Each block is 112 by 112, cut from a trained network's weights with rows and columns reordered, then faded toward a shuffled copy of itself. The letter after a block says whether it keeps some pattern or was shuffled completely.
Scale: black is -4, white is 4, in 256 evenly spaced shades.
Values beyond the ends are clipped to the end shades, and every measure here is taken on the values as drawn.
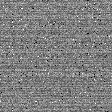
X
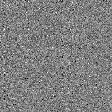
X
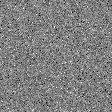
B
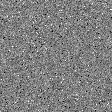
B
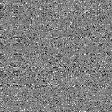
X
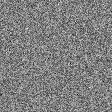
B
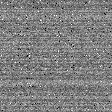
X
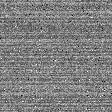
X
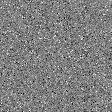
B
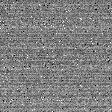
X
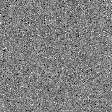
X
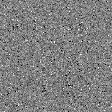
X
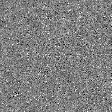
X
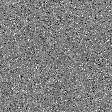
B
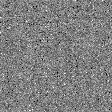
X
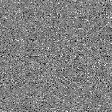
X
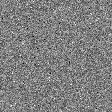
B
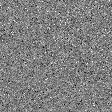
B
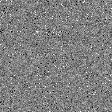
X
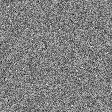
B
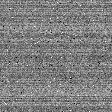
X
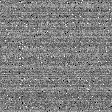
X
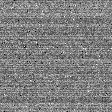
X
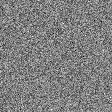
B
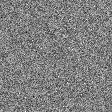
B
